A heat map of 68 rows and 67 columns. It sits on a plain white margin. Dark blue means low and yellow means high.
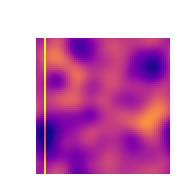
Odd lines: column 5. Average level on the scale: 40%. Ninth with the highest average: middle right. Histogram: heavy tails on both sides. Mirror symmetry: none.
